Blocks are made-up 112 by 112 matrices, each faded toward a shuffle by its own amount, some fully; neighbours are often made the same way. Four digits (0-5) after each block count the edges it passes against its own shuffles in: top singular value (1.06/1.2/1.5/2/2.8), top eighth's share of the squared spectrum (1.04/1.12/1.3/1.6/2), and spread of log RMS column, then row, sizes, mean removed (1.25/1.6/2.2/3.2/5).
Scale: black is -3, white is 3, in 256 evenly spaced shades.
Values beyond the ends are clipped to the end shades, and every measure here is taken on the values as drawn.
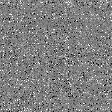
1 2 1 2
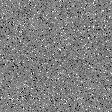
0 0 0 0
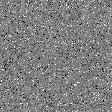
0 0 0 0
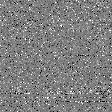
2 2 1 2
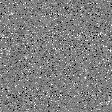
1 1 0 2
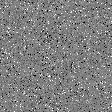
0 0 0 0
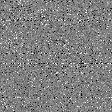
2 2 1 2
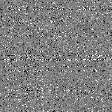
2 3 2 3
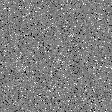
0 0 0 0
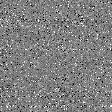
1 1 1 2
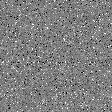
1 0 0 0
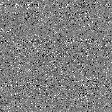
1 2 1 3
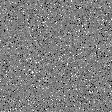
0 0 0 0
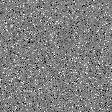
0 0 0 0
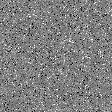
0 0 0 1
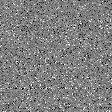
1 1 0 1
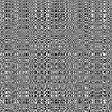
5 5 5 4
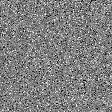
2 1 0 0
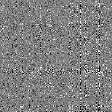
2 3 4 3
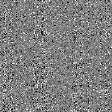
1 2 3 2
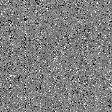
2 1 2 1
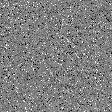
2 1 0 0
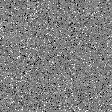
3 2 0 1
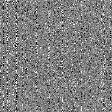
2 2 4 0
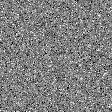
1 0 0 0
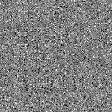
3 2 1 1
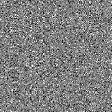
4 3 2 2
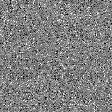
3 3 1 1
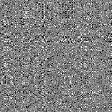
4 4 3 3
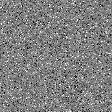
3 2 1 1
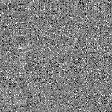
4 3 2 2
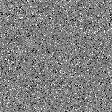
2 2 0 0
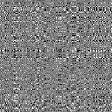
5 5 3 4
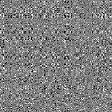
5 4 3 3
